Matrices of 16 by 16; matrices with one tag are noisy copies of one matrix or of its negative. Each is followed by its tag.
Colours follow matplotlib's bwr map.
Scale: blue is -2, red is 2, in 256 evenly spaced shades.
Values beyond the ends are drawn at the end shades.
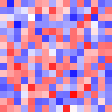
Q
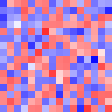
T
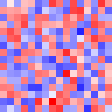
Q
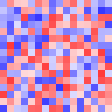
T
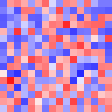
T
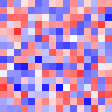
Q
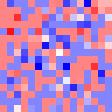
T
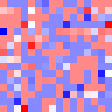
T
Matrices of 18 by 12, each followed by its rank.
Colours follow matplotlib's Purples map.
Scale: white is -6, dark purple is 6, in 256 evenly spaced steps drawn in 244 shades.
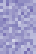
full rank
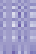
one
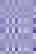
one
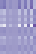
one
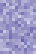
full rank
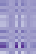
one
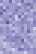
full rank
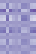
one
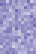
full rank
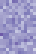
full rank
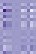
one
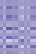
one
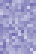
full rank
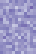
full rank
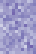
full rank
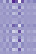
one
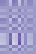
one
